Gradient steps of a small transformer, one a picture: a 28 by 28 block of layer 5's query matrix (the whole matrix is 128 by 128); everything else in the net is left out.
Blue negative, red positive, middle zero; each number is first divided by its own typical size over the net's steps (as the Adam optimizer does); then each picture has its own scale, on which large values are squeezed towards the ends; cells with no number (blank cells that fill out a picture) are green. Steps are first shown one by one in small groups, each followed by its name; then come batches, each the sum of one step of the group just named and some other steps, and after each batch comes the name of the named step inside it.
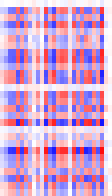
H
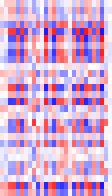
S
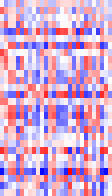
S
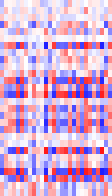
H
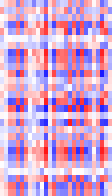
S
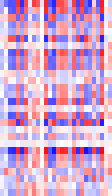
H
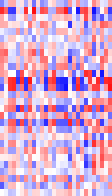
H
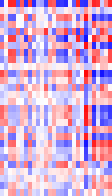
S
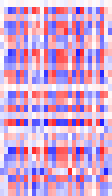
H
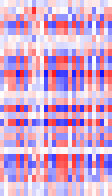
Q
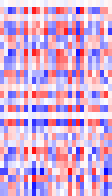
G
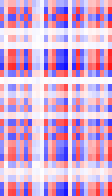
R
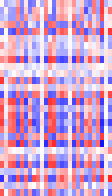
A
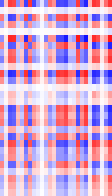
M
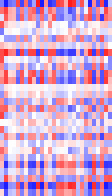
A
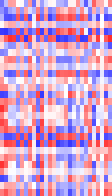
M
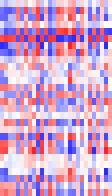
G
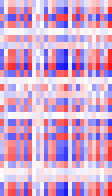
R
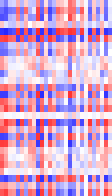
Q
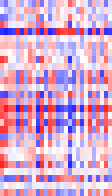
Q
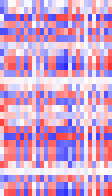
R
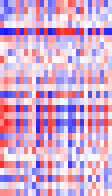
G
